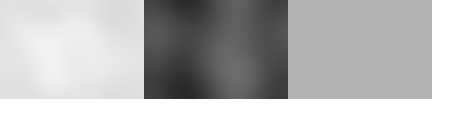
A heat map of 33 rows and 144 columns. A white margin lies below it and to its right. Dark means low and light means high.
The table splits into one row of 3 panels. Panel 1,1: very high, smooth, faint in contrast. Panel 1,2: low, smooth. Panel 1,3: high, flat.
